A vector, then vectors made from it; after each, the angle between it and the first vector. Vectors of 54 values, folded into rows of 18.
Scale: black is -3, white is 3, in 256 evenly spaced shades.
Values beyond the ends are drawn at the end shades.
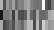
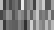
partly aligned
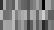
nearly opposite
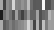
nearly parallel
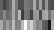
orthogonal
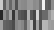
nearly parallel
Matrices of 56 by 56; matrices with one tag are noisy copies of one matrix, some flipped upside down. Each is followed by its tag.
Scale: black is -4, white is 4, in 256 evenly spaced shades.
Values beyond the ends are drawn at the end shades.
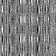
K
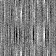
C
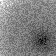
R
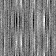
C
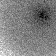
R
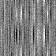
C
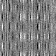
K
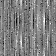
C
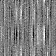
C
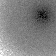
R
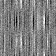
C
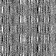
K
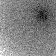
R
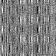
K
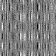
K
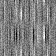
C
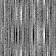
C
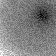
R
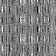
K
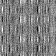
K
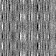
K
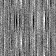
C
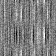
C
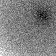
R
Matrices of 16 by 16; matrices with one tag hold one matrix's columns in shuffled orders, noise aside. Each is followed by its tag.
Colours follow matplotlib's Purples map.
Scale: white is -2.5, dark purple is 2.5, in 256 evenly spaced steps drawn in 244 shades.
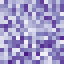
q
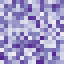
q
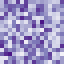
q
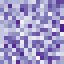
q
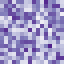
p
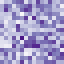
q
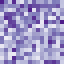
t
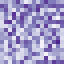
t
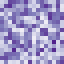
p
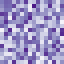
p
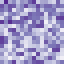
t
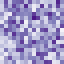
p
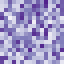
p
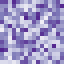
p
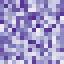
p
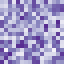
q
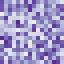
q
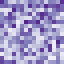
t
